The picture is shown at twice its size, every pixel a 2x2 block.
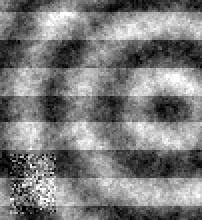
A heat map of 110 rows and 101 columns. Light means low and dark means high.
Rings: centred on the middle right. Odd patch: rougher, in the bottom left. Stripes: horizontal, repeating 4 times. Roughest part: bottom left.
